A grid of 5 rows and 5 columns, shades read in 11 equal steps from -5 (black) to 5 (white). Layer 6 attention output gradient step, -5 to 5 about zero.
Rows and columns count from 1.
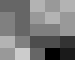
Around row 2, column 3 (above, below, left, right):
2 0 -1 2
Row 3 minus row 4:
-2 -1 2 2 4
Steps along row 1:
same up down up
